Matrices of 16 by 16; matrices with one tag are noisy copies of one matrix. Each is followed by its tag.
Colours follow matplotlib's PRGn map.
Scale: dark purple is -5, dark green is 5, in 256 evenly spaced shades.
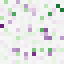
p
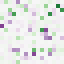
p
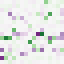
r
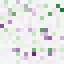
p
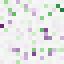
p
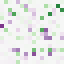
p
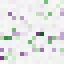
r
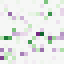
r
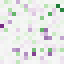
p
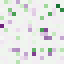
p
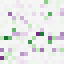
r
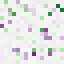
p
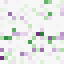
r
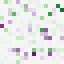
p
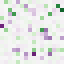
p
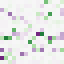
r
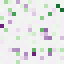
p
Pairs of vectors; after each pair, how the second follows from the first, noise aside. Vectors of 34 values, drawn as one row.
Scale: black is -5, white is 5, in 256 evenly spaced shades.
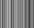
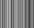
copied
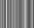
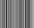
sign-scrambled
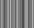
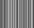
shuffled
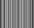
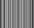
copied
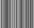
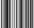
scaled up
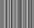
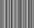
copied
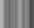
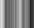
scaled up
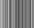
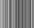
copied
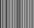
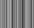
shuffled
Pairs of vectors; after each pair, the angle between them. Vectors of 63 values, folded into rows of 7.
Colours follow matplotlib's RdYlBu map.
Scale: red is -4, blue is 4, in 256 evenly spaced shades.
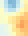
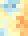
nearly parallel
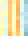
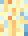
partly aligned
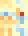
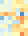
nearly opposite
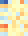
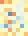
partly opposed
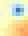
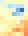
nearly parallel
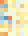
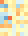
nearly parallel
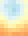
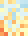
partly aligned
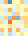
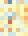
nearly parallel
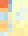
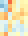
nearly opposite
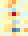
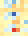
nearly opposite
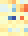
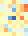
nearly parallel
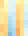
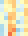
nearly opposite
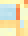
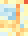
nearly parallel
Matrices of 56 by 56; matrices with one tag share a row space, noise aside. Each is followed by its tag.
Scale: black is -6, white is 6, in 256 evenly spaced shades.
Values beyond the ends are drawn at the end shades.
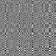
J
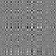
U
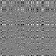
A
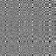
J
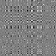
U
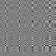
J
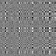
J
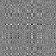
U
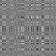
A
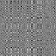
U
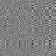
J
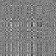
U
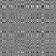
A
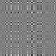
U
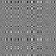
U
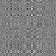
U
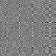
J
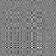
U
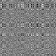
A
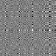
J
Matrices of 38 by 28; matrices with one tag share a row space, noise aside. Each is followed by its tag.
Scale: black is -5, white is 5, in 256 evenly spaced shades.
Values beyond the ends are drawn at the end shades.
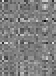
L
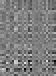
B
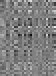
B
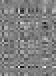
L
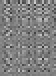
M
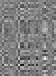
L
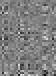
L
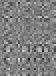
M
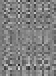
M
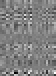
B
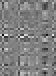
L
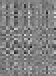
B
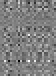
M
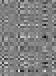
L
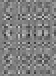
M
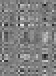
L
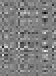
L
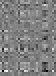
L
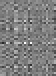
B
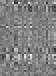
B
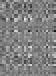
B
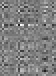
L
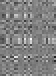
B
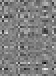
L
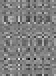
M
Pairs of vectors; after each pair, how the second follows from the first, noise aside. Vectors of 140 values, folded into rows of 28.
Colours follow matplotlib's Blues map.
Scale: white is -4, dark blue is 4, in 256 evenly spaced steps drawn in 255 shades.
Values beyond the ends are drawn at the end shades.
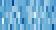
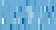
partly zeroed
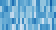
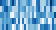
scaled up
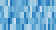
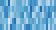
negated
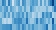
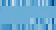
partly zeroed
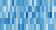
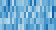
negated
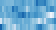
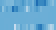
partly zeroed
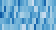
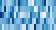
scaled up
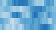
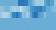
partly zeroed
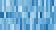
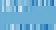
partly zeroed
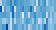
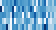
scaled up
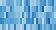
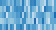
negated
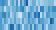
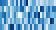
scaled up
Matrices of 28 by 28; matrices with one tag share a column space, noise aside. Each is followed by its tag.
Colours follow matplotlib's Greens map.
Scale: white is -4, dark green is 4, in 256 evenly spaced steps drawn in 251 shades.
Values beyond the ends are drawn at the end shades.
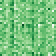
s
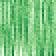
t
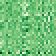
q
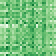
s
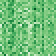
s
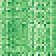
s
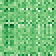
s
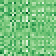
q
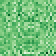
q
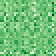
q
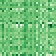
s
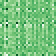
s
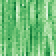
t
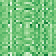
s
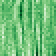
t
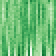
t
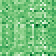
s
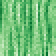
t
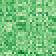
q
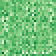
q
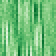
t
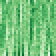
t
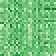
s
